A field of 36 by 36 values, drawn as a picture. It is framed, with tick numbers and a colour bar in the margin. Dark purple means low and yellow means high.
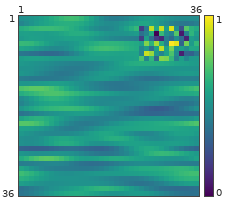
Mirror symmetry: none. Odd patch: rougher, in the top right. Slope: none. Grain: streaks across. Histogram: heavy tails on both sides. Roughest part: top right. Average level on the scale: 50%.
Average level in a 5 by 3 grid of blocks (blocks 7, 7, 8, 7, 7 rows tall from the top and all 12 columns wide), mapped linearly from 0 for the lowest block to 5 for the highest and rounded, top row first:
4 3 2
0 2 2
5 1 1
2 2 3
1 1 2
